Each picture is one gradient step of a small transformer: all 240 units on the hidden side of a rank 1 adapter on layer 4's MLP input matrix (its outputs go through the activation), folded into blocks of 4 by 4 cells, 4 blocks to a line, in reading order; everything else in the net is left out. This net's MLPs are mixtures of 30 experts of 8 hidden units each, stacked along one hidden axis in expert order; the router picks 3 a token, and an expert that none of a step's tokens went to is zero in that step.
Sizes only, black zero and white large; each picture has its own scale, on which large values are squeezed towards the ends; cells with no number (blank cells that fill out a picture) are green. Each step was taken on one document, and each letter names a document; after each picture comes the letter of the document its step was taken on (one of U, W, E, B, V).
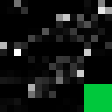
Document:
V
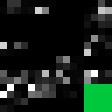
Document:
V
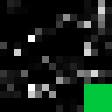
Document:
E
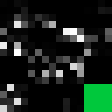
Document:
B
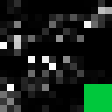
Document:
B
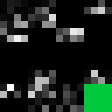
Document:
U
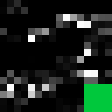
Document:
E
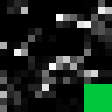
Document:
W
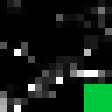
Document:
E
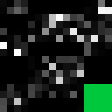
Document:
V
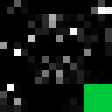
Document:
B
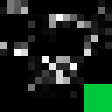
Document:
W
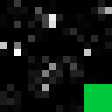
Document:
B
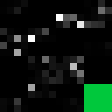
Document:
W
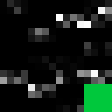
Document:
E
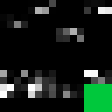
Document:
U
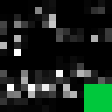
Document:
U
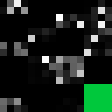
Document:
W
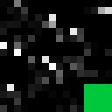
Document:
B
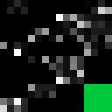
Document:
V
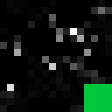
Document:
B
